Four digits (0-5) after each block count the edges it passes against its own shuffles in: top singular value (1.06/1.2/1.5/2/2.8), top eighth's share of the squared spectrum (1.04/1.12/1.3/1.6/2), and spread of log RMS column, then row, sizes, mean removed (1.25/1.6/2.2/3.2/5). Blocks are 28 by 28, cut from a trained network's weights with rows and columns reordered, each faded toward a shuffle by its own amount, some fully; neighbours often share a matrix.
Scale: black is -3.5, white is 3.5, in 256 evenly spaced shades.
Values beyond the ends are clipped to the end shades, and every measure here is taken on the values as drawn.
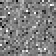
0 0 0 0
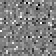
2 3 0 1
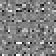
3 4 1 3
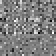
3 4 1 3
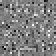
2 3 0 2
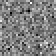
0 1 0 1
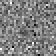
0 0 0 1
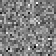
0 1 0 0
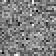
0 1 0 0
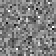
1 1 0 0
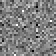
2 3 1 0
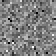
2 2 0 0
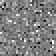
1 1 0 1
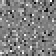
0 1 0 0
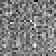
2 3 0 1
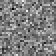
0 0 0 0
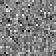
2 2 0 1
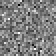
0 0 0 0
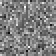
0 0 0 0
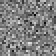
1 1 0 0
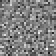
1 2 0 0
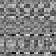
4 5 0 3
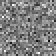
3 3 0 1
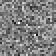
0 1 0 0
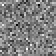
1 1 0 0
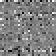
3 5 1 2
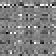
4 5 0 3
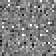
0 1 0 1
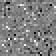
1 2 1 0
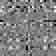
3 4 1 3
